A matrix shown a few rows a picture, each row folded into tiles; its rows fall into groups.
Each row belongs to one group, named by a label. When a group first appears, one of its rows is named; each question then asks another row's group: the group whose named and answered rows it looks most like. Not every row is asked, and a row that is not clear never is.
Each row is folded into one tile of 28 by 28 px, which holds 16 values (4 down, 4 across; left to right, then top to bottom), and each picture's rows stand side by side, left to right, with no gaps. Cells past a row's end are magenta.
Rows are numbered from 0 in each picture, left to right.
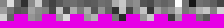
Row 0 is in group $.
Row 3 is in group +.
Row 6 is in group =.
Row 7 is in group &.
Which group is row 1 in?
$
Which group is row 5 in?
+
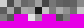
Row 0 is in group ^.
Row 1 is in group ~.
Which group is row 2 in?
&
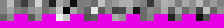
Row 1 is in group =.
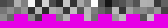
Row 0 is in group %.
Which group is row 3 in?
$
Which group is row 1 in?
^
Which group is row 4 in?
+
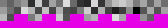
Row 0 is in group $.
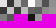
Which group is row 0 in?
^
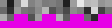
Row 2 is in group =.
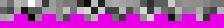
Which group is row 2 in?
&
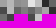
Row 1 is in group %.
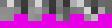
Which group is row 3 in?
+
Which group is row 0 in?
$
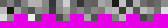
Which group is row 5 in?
&
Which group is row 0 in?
~
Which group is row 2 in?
=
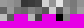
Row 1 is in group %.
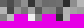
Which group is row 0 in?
+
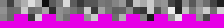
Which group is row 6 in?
+
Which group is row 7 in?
&
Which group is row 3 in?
+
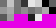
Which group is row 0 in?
=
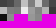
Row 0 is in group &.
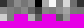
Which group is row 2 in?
=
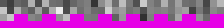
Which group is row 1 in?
^
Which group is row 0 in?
+
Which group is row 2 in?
+
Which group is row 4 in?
=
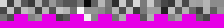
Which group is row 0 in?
^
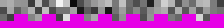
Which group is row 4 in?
=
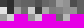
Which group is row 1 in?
+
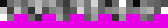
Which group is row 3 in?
=
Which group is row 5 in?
&
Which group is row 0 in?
~
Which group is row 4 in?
=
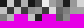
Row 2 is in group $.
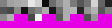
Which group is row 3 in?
=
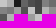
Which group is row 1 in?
+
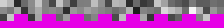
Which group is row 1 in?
=
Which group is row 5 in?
%
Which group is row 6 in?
&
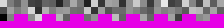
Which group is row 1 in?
+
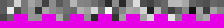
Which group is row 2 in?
%
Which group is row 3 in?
&
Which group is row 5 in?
+
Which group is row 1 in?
~
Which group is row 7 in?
+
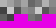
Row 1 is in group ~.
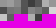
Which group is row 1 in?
%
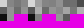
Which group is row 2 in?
&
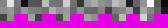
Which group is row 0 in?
=
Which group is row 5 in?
$
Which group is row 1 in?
%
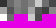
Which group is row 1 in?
$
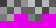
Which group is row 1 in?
^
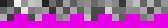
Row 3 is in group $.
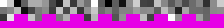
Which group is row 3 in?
=
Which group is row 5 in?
%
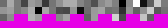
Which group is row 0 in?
=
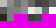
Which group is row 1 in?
&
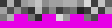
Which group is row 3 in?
^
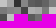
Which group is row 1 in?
&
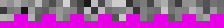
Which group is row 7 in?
+
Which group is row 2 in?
$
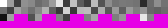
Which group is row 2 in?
^
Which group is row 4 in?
+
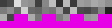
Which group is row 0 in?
%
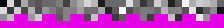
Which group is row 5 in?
%
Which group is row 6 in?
%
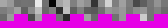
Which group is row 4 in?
=
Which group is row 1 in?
=
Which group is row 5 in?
~
